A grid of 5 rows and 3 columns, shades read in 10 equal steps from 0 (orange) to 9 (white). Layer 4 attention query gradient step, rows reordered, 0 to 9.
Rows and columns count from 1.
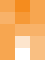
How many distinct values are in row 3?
2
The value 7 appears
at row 4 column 2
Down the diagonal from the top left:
2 1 3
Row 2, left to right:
3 1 2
